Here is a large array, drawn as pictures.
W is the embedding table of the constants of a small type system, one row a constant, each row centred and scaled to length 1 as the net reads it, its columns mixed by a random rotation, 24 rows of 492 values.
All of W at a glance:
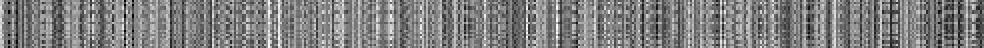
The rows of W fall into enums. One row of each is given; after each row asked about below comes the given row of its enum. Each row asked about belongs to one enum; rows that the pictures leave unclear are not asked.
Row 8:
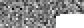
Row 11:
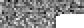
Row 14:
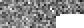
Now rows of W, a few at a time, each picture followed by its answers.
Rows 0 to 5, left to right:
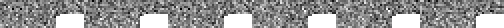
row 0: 8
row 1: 11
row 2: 8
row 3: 14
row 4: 14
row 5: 11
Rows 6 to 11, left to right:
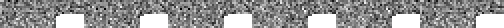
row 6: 11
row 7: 8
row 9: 14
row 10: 14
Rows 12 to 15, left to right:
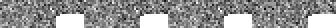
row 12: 14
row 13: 14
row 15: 8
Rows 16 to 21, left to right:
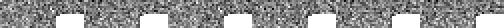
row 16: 14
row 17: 11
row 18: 14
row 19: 8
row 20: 11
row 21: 11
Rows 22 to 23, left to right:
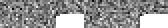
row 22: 8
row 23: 11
